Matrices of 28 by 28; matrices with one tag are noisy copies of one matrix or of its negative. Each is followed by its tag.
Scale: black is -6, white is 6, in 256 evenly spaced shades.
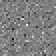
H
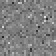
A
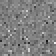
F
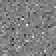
H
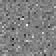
H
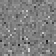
F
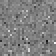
F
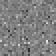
F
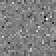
A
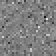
A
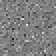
H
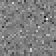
A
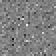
H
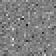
H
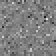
A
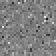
A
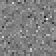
A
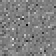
H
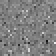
F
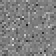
H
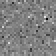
A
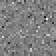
A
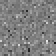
F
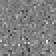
F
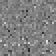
F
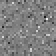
A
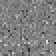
F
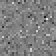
A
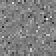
A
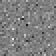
H
